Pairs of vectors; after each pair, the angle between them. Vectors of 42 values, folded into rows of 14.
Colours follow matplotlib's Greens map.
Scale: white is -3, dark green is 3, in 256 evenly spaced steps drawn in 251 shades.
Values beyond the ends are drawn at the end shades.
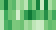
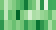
nearly opposite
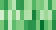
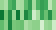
nearly opposite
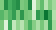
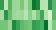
partly opposed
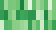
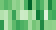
nearly opposite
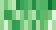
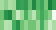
nearly parallel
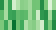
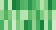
nearly opposite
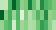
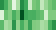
nearly opposite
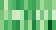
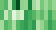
partly aligned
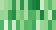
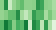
orthogonal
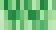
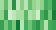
partly opposed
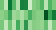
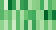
nearly parallel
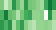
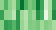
orthogonal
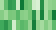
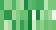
partly opposed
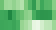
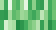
orthogonal
